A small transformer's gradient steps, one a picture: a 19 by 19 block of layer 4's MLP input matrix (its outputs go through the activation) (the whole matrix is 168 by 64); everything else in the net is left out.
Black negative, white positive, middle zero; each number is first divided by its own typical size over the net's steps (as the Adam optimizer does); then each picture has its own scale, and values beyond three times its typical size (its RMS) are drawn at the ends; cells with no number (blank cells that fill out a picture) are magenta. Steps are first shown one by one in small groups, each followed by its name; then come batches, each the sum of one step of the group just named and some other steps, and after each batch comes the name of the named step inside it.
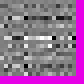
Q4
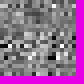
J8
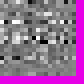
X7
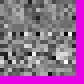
J8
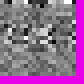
Q4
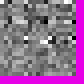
Q4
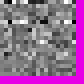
J8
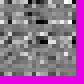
J8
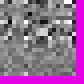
Q4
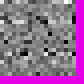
X7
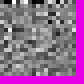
J8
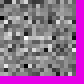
Q4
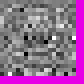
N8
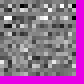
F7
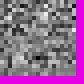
F7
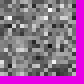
F7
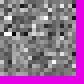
F7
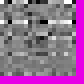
N8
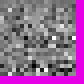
N8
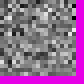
F7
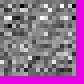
F7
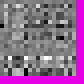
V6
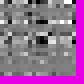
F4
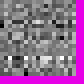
V6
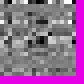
F4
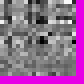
F4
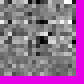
F4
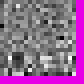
V6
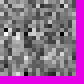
V6
